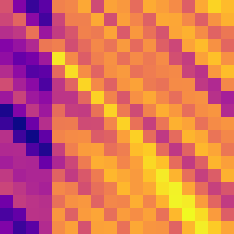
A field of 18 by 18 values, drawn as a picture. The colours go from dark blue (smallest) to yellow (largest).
Ninth with the lowest average: middle left. Average level on the scale: 60%. Grain: diagonal, down to the right. Seam: vertical, 20% of the way across, the right part higher.
